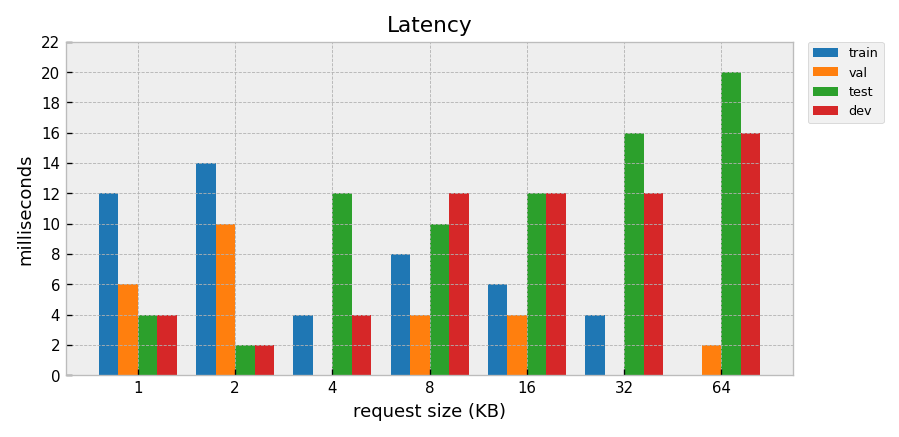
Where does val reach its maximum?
2
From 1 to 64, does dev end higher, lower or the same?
higher
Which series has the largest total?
test
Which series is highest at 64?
test
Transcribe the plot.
Title: Latency
x-axis: request size (KB), ticks 1 2 4 8 16 32 64
y-axis: milliseconds, ticks 0 2 4 6 8 10 12 14 16 18 20 22
Legend: train, val, test, dev
Values:
train: 12 14 4 8 6 4 0
val: 6 10 0 4 4 0 2
test: 4 2 12 10 12 16 20
dev: 4 2 4 12 12 12 16
